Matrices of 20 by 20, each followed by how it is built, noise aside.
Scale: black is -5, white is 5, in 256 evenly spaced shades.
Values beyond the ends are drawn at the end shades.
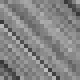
Toeplitz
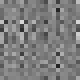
low rank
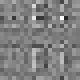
low rank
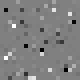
sparse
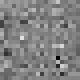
low rank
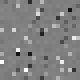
sparse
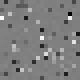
sparse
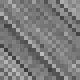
Toeplitz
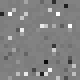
sparse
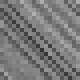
Toeplitz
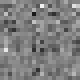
low rank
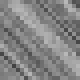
Toeplitz
